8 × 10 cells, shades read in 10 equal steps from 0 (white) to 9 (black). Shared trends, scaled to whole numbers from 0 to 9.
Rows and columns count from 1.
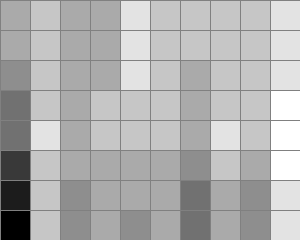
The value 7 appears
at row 6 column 1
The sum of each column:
44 15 26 22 17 19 27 17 21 5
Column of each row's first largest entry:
1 1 1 1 1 1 1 1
